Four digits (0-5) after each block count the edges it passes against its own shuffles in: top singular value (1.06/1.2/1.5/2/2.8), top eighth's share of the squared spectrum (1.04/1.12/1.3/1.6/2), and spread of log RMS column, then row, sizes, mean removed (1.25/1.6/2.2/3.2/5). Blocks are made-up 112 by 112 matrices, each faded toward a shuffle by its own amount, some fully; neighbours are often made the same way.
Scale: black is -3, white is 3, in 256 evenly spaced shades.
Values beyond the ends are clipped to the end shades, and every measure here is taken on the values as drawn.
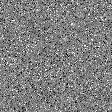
0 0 0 0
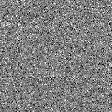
3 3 1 1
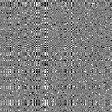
5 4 3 3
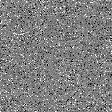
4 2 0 1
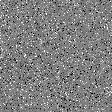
0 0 0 0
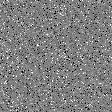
0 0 0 0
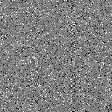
3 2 1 0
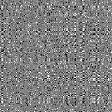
5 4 3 3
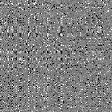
5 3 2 2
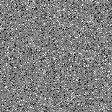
3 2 0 0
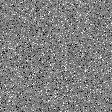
0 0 0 0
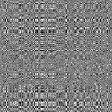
5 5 4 4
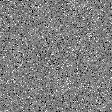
0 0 1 0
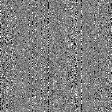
2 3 4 0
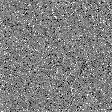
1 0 0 0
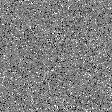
0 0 0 0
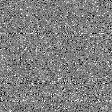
3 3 0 3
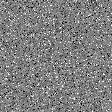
0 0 0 0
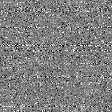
3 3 0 3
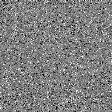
2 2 0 2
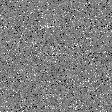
3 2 0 1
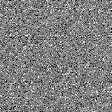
4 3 1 2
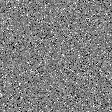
1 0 0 0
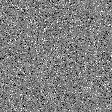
1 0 0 0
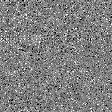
3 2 0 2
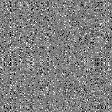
4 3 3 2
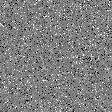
2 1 0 0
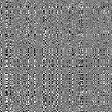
5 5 4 3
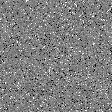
2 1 0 0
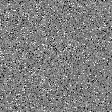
3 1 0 0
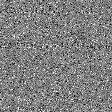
0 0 0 2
